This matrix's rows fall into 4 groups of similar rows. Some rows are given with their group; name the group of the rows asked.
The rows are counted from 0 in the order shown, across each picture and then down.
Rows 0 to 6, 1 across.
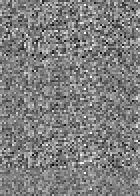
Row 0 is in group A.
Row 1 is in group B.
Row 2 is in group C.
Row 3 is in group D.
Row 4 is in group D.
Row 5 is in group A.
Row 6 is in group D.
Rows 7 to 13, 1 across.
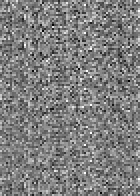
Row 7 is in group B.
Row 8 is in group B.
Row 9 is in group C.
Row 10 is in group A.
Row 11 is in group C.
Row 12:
D
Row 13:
B
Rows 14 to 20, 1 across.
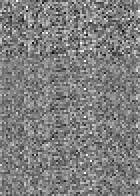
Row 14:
B
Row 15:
A
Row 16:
D
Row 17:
D
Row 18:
D
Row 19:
C
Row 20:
D
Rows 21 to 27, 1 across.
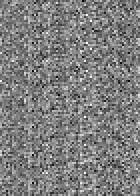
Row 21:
C
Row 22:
C
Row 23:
C
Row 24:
B
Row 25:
A
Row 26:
A
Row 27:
A
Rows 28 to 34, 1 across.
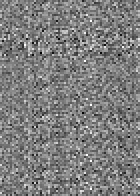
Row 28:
C
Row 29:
B
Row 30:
D
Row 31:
C
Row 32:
C
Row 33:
C
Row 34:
C
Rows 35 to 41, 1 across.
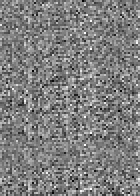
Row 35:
C
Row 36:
D
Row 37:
A
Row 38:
B
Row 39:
B
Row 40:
D
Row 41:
A
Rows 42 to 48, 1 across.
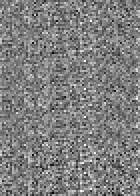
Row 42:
C
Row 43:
A
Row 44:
D
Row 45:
D
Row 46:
D
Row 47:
A
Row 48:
A
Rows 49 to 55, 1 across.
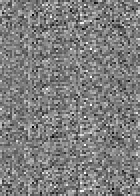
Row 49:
A
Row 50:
C
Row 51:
C
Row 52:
C
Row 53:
A
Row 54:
D
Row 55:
A
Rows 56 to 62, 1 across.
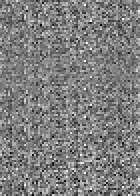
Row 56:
B
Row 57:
C
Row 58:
D
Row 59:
B
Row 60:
B
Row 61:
A
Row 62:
B
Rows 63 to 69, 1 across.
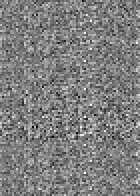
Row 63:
C
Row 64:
D
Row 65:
D
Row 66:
B
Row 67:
A
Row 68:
D
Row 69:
D
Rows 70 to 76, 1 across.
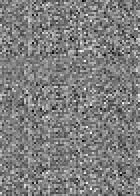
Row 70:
C
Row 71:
A
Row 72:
D
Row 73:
B
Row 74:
C
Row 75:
C
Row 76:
C
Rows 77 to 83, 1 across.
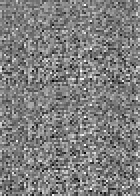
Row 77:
D
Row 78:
B
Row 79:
A
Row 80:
D
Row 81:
A
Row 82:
D
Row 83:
B
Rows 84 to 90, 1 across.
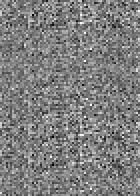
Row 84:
A
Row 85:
B
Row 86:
D
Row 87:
C
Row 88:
A
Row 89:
A
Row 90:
C
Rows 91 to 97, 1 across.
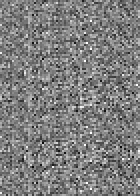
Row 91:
C
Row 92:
C
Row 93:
B
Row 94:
A
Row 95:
C
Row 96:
B
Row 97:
C
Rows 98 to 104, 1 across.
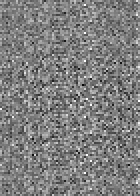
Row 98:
D
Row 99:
D
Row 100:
B
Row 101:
C
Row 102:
B
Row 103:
C
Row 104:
D
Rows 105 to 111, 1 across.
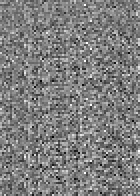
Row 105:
D
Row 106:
C
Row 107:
B
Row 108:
C
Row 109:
A
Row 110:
B
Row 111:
B
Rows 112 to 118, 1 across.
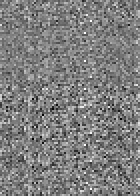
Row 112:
C
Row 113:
D
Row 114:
D
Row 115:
A
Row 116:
B
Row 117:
B
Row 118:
C
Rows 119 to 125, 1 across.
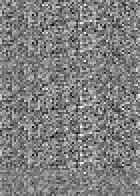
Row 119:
A
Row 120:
A
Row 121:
D
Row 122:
A
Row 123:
A
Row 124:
A
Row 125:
D
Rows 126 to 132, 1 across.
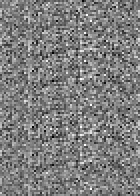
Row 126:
C
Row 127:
A
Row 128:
A
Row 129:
C
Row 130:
A
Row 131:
A
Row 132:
C
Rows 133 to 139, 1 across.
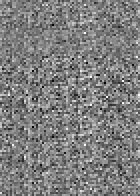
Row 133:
A
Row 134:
D
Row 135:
A
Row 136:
B
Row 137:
A
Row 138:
B
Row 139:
C
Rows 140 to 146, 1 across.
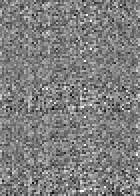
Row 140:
C
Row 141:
C
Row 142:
D
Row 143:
A
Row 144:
D
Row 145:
D
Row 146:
A
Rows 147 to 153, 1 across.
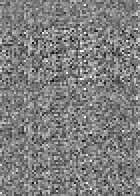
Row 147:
D
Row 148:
A
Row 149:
A
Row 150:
D
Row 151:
B
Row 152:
C
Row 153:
C
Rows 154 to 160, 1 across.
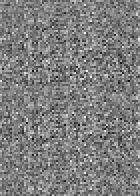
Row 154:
D
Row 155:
B
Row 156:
C
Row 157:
D
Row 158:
B
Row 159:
C
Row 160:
D
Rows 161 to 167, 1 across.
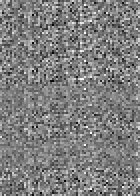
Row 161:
A
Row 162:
A
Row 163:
A
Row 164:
D
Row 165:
C
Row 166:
D
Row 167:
B
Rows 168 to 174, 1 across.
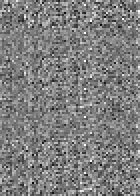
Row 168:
B
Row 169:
D
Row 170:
B
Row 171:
A
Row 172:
D
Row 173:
B
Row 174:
A
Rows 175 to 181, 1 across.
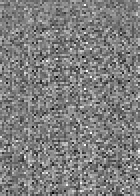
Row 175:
D
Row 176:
C
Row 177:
C
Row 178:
A
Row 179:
C
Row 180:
B
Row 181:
A
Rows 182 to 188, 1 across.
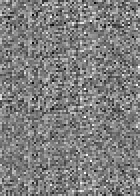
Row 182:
A
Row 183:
A
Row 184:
B
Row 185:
A
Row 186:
D
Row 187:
C
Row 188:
A
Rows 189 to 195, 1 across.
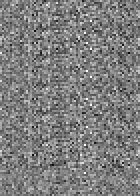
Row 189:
C
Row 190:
C
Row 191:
C
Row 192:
C
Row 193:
C
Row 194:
A
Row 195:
D
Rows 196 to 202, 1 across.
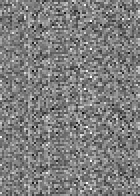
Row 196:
B
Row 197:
C
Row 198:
C
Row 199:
A
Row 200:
C
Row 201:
C
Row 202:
C
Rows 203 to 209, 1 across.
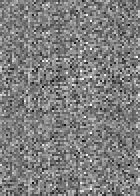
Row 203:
C
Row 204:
C
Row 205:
A
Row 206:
B
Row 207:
D
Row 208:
C
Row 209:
A
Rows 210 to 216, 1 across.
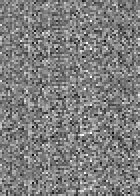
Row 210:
C
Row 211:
C
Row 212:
C
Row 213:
B
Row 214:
A
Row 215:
C
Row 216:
A
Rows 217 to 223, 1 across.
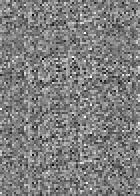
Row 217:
A
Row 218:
D
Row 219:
B
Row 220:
C
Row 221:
B
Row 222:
A
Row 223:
C
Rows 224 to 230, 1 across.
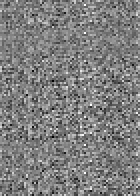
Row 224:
D
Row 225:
D
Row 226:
A
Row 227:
B
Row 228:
A
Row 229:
D
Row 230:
B
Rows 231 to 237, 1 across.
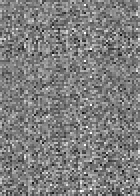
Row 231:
D
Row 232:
B
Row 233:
D
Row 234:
C
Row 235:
C
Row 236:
B
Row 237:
A
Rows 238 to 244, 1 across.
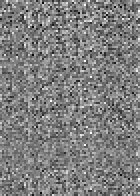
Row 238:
B
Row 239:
B
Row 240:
D
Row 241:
A
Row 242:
C
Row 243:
D
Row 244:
B
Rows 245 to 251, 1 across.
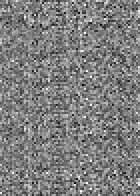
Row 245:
B
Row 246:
A
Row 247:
C
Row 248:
C
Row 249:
B
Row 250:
C
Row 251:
C
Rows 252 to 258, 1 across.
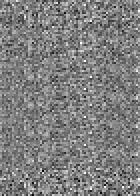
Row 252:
B
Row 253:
A
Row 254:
D
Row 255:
D
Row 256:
D
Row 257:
D
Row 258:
B
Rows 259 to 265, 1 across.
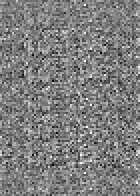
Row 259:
D
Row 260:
B
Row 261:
B
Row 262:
C
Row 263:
C
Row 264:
A
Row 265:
D
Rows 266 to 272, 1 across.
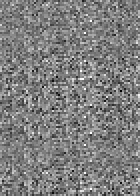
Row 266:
C
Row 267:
D
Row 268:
A
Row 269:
B
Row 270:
B
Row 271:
D
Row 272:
A
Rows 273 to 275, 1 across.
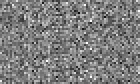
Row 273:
B
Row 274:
C
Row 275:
C
